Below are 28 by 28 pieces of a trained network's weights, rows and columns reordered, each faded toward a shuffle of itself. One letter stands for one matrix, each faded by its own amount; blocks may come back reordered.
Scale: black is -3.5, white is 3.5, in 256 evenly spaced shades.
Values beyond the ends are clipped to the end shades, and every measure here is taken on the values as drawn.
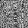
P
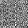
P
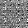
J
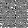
J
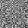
P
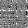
J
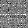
J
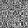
P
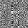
P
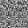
P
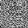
P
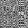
P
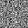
P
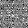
J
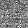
J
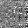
J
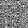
P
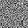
P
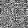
P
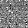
J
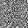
P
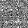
J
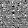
J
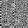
P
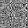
P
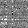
J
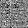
J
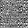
J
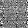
J
